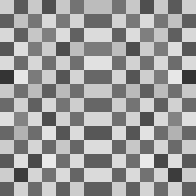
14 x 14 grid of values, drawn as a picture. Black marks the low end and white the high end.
It is mirror symmetric from left to right. The values fall into two levels. No row or column stands out. A checkerboard runs through the table.
